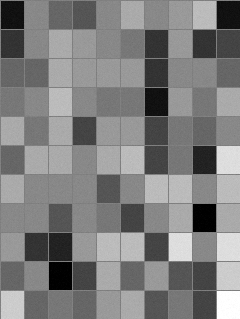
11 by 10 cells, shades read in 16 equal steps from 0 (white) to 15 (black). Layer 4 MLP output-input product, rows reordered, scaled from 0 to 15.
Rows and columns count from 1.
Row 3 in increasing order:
5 6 6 6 7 7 9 9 9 12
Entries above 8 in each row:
4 4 4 1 3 3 1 3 3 6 4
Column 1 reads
14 12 9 8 5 9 5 7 6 9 3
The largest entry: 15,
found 2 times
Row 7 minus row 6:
-4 2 2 0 5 3 -7 -4 -6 2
